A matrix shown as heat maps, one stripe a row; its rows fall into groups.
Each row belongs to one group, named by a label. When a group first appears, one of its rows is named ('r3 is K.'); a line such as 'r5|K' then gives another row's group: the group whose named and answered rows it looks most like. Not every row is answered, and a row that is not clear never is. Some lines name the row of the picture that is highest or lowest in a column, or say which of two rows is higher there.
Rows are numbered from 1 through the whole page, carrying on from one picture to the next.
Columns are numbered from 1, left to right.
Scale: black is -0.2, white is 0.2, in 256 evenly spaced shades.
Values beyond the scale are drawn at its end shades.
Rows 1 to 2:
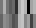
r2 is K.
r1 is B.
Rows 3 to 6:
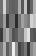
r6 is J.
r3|B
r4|B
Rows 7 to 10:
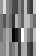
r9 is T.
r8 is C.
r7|B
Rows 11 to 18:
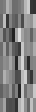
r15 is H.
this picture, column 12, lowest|11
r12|B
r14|T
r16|T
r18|B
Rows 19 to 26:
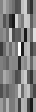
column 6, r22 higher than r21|Yes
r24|T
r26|T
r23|T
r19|T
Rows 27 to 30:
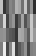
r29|B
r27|C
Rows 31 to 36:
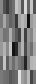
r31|C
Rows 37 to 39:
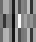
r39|T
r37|T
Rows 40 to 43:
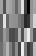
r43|T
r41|J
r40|H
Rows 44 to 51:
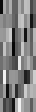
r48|K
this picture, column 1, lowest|44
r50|B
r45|K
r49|J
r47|T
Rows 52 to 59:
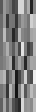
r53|B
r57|B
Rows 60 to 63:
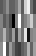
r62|B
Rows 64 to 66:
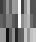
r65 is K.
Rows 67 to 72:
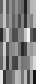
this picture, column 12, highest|71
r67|J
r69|K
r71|B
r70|J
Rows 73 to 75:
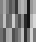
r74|J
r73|B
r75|H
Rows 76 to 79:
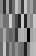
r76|C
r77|H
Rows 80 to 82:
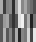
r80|C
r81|K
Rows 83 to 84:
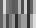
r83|B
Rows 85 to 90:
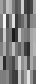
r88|J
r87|B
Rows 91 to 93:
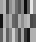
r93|J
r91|J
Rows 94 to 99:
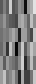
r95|B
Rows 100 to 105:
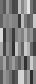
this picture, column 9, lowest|104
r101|T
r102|C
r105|K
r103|C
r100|K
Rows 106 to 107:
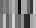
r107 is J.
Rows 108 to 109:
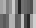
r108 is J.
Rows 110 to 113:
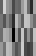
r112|T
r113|H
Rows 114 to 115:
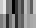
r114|B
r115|B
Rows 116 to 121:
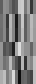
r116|K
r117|H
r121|J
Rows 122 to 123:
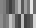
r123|H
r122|C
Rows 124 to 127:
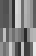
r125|C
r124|C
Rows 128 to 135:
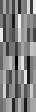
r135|H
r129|C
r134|J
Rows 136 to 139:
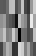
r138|J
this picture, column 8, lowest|138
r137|B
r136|H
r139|K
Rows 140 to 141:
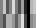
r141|H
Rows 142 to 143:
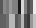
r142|T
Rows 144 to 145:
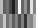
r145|J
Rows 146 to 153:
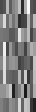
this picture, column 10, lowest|151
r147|J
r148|K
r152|H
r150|J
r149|J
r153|K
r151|B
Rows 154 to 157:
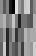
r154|C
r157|B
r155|J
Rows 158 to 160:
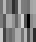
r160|C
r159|H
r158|B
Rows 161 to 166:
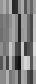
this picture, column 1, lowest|165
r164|H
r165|T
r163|T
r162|T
